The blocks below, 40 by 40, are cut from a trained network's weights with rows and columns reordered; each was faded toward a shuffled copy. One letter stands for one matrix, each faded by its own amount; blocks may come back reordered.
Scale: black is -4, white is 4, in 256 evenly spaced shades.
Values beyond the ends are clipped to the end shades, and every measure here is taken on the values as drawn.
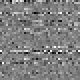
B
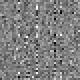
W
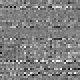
B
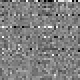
B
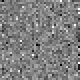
W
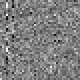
W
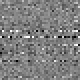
B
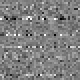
B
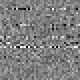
B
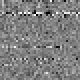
B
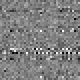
B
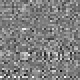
B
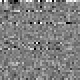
B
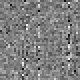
W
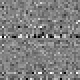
B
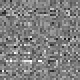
B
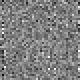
W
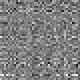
B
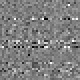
B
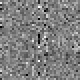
W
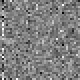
W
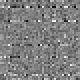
B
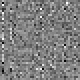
W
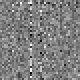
W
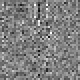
W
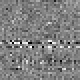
B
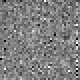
W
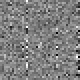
W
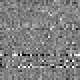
B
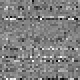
B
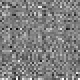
B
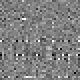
B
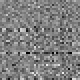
B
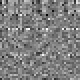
B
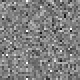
W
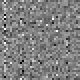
W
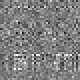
B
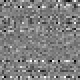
B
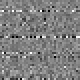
B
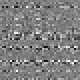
B
